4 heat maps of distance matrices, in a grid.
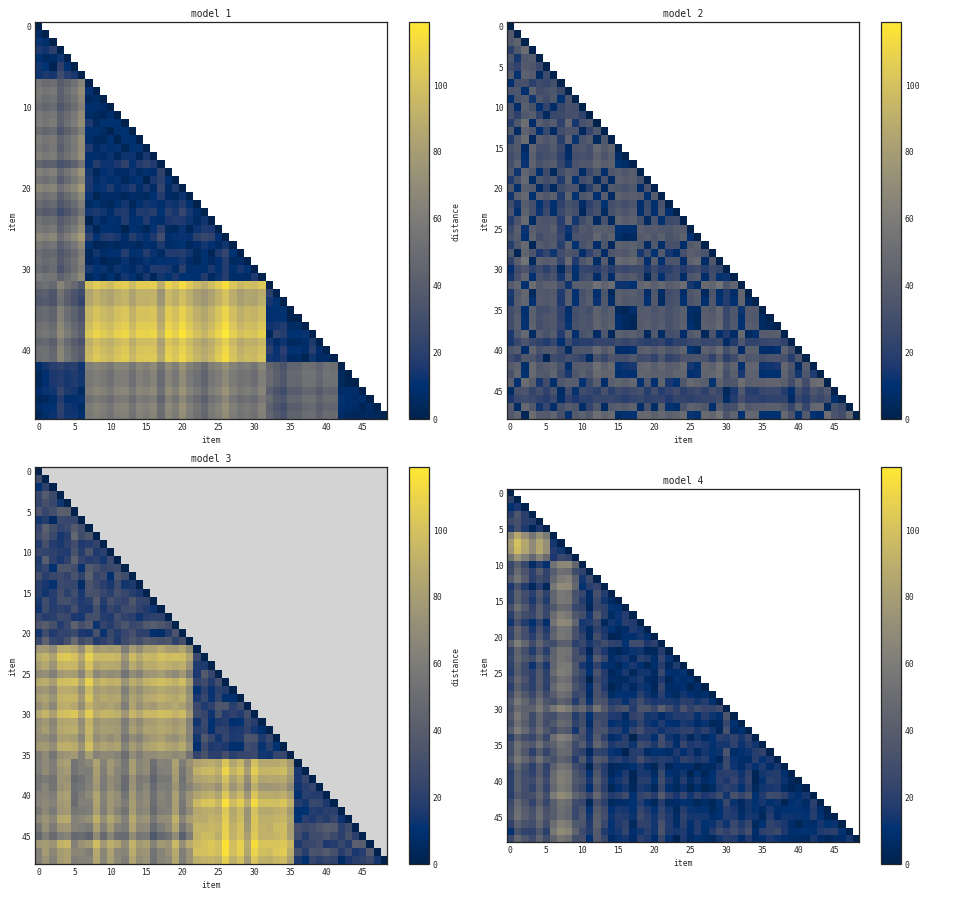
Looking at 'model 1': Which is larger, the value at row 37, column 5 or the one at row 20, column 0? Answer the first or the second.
the second
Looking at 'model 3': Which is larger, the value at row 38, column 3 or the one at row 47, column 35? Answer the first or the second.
the second
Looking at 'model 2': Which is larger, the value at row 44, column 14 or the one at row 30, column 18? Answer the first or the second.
the first
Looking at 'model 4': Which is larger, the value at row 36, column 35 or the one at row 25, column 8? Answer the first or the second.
the second
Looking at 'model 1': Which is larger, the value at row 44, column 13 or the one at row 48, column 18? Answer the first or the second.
the second
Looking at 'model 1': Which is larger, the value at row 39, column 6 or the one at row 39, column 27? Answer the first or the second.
the second
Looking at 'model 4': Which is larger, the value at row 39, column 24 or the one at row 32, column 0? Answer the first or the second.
the second
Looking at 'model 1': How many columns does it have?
49
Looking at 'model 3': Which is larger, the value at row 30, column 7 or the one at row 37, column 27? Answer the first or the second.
the first
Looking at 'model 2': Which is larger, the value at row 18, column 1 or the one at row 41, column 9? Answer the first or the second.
the second
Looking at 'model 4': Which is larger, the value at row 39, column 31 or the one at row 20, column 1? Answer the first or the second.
the second
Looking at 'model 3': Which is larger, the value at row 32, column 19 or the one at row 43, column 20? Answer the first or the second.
the first
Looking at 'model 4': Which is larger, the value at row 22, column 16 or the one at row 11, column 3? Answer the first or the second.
the second
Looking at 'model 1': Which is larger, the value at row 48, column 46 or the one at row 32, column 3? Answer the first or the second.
the second
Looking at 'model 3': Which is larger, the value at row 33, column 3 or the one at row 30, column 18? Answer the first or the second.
the second
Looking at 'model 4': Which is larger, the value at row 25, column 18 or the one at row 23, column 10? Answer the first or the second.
the second
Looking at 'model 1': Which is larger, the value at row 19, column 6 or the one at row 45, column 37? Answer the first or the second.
the first
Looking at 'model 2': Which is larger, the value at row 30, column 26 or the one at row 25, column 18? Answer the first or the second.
the second
